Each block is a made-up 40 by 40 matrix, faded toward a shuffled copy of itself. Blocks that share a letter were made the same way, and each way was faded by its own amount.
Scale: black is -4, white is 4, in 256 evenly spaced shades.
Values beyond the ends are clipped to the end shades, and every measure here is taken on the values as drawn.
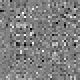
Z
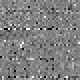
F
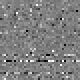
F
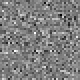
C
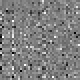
Z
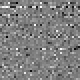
F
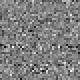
C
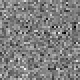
C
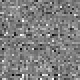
F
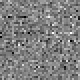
C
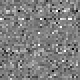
F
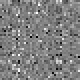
Z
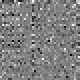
Z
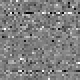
F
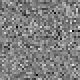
C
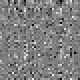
Z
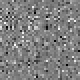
Z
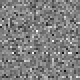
C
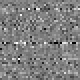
F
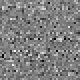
F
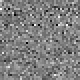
C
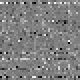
F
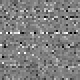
F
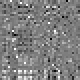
Z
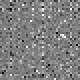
Z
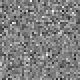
C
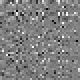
Z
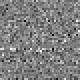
C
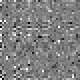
Z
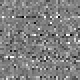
F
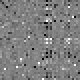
Z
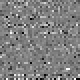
F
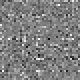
F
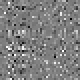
Z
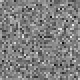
C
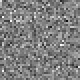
C
